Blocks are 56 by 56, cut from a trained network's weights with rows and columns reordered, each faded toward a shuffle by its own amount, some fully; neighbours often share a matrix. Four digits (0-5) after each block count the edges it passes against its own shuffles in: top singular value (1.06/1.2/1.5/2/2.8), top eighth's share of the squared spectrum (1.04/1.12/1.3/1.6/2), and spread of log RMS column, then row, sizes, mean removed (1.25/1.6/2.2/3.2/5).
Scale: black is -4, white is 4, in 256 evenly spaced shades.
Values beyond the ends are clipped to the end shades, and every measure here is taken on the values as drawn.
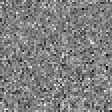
2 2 0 1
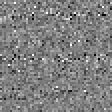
2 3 2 2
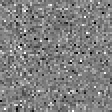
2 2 0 1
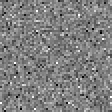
0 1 0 0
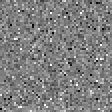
0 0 0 0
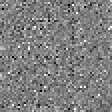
2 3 2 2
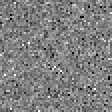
0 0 0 0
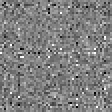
3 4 2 2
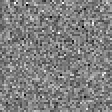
1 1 0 0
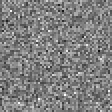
1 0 0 0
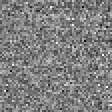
2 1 0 1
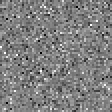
0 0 0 0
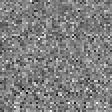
3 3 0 2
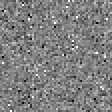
0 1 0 0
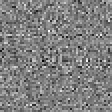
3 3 0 2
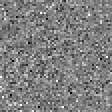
0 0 0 0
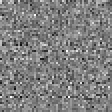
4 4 1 2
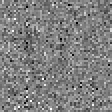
2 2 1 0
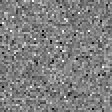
1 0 0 0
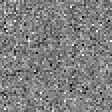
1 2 1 0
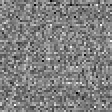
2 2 0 1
